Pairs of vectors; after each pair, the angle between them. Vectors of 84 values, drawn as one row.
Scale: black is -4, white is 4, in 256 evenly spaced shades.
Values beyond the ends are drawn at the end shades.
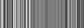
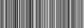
partly opposed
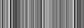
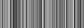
nearly parallel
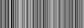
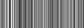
nearly opposite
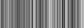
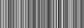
partly opposed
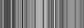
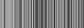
partly opposed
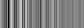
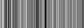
partly aligned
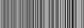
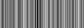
partly aligned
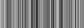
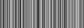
orthogonal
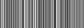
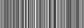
partly aligned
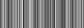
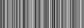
partly aligned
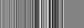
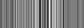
nearly opposite
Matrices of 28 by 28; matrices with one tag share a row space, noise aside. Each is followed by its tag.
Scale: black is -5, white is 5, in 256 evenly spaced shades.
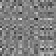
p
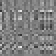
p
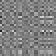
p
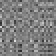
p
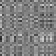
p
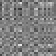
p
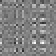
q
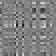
q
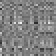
p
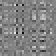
q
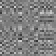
p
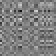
p
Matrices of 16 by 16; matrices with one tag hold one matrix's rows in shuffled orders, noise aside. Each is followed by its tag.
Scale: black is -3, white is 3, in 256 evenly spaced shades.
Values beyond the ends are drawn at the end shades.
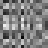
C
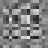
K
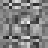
K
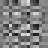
K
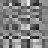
K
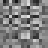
K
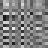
C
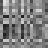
C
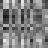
C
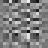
K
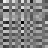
C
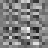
K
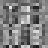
K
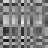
C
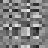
K
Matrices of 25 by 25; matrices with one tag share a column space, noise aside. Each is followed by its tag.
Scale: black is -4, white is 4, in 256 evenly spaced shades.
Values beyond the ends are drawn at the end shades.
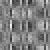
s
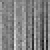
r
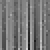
r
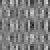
s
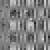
s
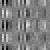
s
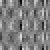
s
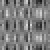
s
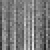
r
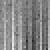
r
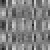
s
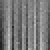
r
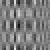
s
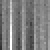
r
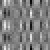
s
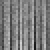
r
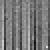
r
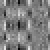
s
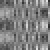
s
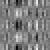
s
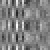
s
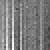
r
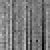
r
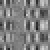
s
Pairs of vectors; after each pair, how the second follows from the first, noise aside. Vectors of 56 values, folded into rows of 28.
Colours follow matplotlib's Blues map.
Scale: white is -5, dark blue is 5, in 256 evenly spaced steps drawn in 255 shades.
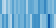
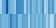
reversed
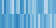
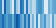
scaled up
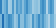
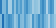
copied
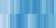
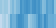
copied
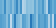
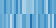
copied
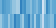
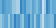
copied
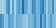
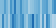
reversed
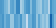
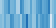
negated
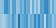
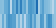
reversed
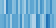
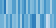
negated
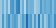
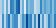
scaled up
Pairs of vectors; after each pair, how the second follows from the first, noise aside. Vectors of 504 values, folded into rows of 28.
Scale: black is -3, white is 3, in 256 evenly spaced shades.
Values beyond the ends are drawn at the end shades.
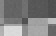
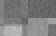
shrunk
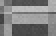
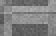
shrunk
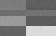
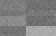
shrunk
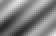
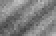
shrunk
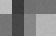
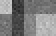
copied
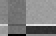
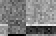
copied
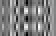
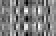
copied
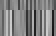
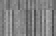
shrunk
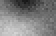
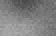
shrunk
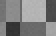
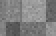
shrunk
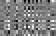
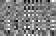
copied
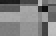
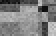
copied
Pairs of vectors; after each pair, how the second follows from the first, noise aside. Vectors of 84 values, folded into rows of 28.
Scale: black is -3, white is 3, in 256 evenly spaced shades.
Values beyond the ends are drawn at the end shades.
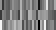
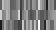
negated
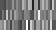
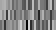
negated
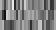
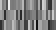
shuffled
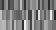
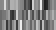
shuffled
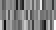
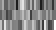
sign-scrambled
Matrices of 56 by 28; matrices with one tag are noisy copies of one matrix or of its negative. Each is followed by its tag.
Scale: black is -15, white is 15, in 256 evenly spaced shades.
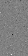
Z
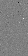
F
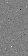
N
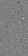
F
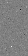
N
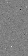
N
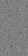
N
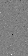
Z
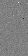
F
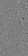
F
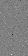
Z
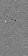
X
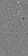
F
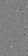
N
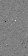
X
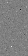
N
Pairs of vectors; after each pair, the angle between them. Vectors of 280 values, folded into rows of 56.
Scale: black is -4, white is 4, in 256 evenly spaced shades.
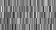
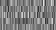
orthogonal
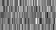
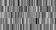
nearly opposite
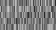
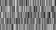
nearly parallel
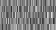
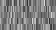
orthogonal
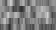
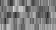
nearly opposite
